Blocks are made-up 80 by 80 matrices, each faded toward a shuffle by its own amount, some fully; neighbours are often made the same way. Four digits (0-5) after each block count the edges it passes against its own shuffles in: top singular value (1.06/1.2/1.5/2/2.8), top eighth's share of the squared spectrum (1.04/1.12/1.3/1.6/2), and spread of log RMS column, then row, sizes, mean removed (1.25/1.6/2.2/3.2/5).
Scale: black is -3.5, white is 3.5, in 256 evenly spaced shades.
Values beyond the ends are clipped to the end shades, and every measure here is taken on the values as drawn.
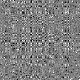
5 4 3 3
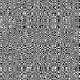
5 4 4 3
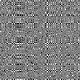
5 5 3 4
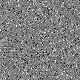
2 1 0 0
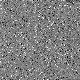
2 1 0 0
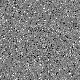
2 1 0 0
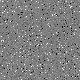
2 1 0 0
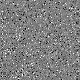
3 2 0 0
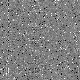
3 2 1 0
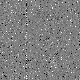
3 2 1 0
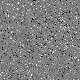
0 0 0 0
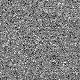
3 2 0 0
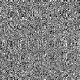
4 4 2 2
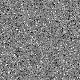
0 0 0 0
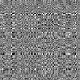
5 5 3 4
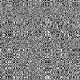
4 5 3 3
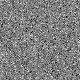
2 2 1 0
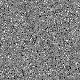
2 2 0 0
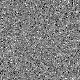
0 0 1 0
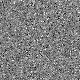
0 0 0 0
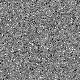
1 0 0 0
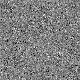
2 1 0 0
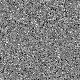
0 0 0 0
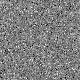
1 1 0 0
